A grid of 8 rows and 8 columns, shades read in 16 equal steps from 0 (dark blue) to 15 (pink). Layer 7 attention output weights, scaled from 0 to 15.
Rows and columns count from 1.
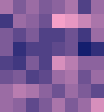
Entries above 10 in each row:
0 3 0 0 2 0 1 1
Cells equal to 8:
6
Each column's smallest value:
3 2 4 4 4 6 0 2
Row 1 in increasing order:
4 7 7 8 9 9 10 10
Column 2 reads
7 9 5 2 3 7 11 8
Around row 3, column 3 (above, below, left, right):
8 4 5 4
